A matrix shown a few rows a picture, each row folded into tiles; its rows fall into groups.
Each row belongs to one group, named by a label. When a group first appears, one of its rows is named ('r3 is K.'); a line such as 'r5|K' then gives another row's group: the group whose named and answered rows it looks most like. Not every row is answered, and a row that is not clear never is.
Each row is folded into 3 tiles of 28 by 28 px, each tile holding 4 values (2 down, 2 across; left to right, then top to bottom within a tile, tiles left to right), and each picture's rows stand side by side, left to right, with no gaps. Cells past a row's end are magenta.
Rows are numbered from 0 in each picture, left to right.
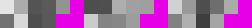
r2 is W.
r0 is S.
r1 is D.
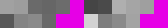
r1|D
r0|S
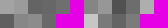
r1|W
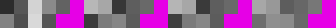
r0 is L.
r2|S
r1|S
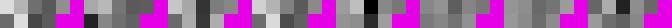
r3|S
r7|W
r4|W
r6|W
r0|S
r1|S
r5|W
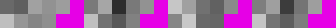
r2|S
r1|W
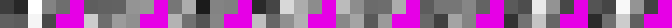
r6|L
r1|D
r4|W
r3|D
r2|W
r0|L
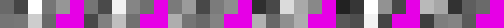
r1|L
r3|D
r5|S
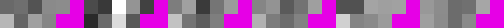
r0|D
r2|W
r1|L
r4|D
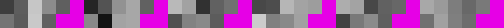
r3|D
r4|S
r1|D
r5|S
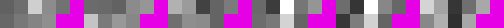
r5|W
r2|S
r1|D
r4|L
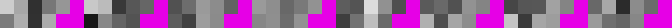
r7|W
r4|L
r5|D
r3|W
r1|S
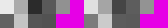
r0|S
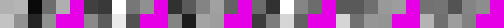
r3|L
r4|D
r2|D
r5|D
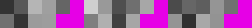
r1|W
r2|D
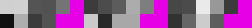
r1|D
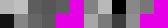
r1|W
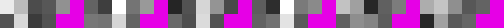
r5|S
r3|L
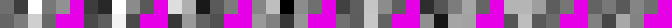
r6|S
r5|D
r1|L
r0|L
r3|W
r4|L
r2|S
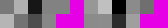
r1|W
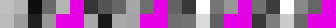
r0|W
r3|L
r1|D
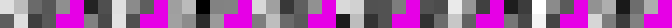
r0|S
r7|W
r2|W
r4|S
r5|L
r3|S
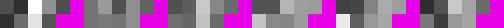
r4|D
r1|W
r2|L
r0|L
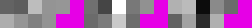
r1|L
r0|D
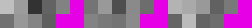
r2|S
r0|S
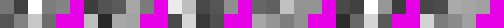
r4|L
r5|D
